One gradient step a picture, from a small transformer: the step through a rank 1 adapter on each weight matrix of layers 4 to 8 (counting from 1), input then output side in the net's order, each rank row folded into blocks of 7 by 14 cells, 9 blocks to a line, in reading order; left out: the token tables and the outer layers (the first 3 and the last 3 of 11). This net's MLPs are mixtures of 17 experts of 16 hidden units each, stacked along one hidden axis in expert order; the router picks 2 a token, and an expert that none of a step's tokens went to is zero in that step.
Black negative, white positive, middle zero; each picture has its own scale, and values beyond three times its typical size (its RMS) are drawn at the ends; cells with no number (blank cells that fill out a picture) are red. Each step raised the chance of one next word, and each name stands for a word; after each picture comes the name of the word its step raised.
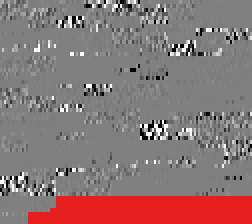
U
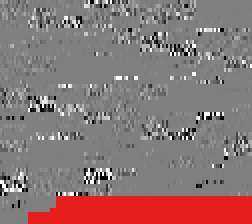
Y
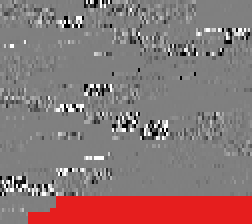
U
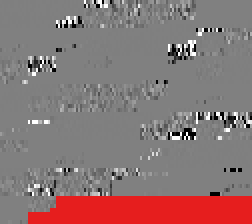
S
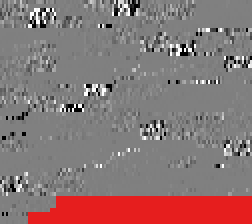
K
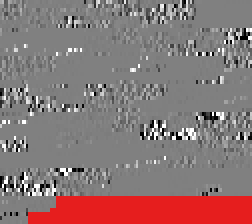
S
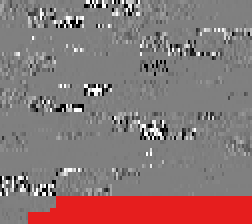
U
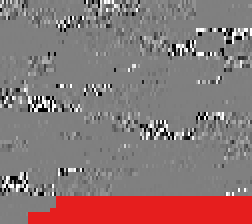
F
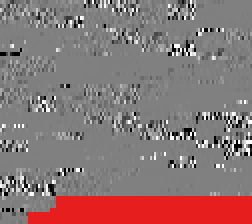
S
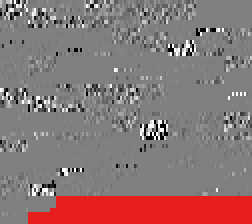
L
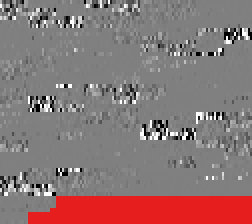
F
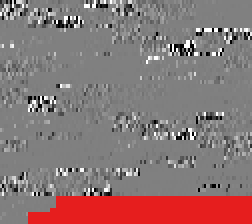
Y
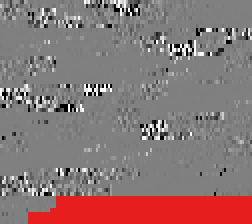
K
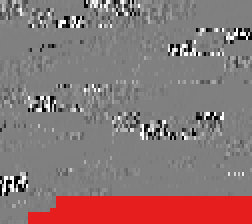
F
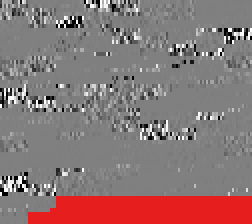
F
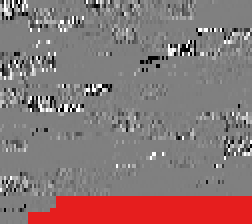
K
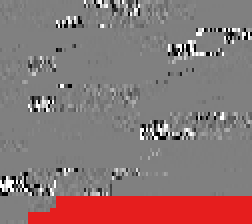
F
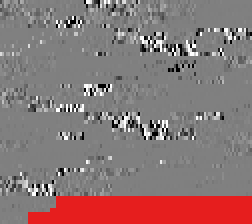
U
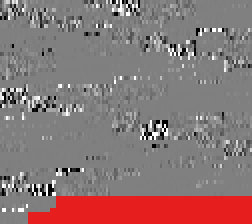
L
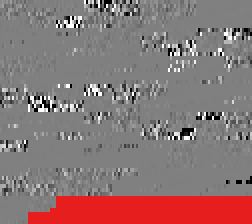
Y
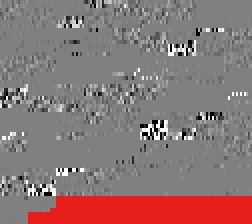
L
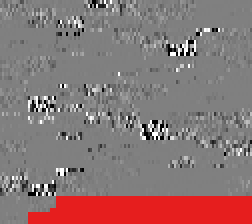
L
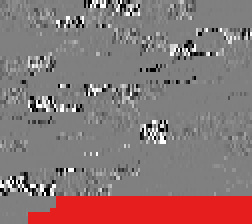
U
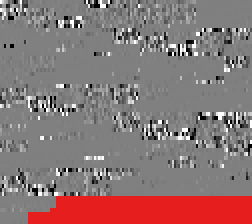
S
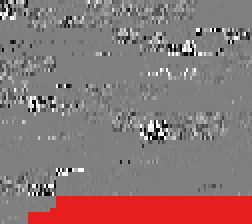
L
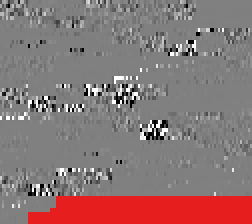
L
